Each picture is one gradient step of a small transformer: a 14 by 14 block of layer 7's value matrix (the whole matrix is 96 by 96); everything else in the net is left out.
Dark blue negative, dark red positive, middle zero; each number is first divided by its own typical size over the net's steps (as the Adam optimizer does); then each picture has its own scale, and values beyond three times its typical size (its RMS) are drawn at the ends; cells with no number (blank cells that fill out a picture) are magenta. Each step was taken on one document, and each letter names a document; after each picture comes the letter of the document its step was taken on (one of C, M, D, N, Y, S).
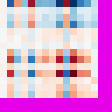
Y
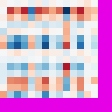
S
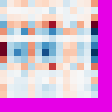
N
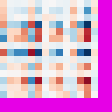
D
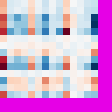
N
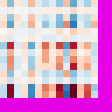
Y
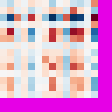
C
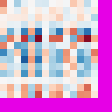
D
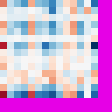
N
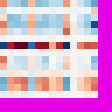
N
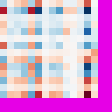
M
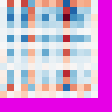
Y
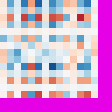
D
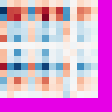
S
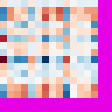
N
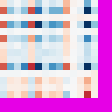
M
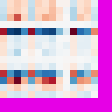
S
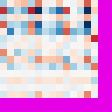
M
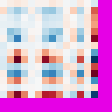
S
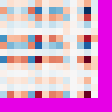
M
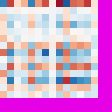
Y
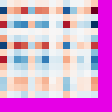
N
